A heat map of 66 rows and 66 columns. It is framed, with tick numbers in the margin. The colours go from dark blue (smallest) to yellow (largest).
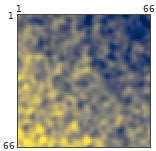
Ninth with the highest average: bottom left. Stripes: none. Grain: blotchy. Ninth with the lowest average: top right. Slope: up to the bottom left. Mirror symmetry: none.
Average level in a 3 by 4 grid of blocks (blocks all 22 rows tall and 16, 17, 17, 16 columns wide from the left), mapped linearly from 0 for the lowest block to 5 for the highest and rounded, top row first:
2210
4321
5433
